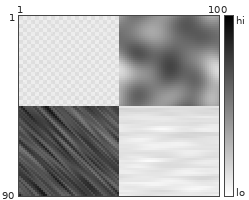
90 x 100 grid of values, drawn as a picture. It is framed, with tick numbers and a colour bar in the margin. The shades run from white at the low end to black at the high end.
The table splits into 2 rows of 2 panels. Panel 1,1: very low, checkered, faint in contrast. Panel 1,2: middling, smooth, strong in contrast. Panel 2,1: high, slanting down to the right. Panel 2,2: very low, streaked across, faint in contrast.
